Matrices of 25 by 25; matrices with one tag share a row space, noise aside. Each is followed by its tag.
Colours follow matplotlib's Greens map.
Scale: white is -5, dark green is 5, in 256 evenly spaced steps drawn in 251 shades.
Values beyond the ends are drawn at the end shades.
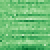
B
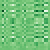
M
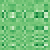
M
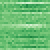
B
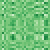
M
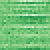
B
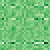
M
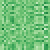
M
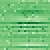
B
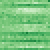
B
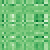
M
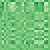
M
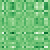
M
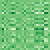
M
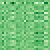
M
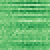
B
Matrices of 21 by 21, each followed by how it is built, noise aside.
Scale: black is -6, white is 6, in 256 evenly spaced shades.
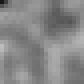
smooth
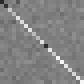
diagonal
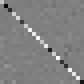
diagonal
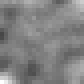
smooth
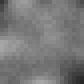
smooth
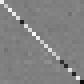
diagonal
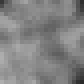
smooth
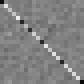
diagonal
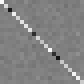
diagonal
